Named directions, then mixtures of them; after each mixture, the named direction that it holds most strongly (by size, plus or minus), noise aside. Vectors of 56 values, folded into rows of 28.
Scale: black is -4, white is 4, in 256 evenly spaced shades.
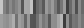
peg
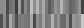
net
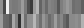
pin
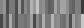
net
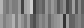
peg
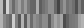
pin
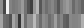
pin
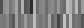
peg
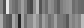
pin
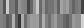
pin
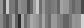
pin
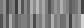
net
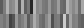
peg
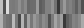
pin
